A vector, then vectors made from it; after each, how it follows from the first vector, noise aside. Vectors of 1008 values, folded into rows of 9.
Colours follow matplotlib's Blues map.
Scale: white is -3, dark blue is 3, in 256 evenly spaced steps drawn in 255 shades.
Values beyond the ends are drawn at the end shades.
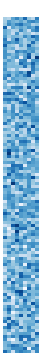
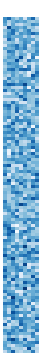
negated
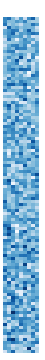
negated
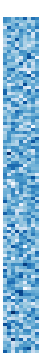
sign-scrambled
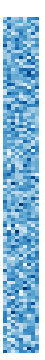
sign-scrambled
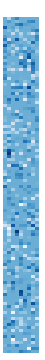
partly zeroed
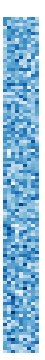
negated
